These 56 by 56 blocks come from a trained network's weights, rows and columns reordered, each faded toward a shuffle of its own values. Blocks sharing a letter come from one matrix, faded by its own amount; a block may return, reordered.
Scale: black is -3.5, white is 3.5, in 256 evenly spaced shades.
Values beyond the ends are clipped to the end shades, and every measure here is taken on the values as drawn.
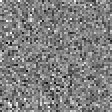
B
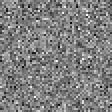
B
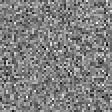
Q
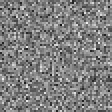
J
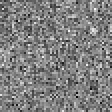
J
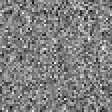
J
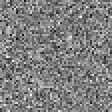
J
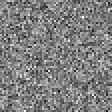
Q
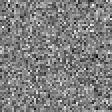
Q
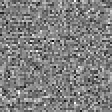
Q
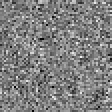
J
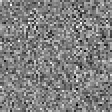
J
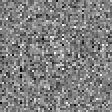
B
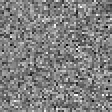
Q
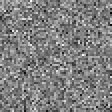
B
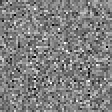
B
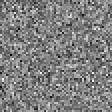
Q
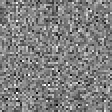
J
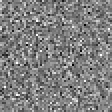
B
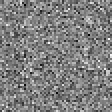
B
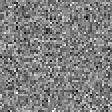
J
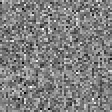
Q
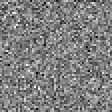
Q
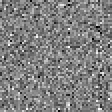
B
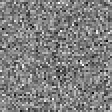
B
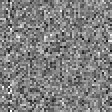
J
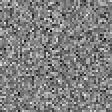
J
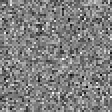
B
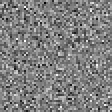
J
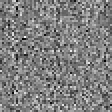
J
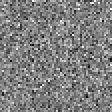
B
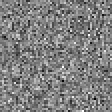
Q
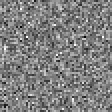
Q
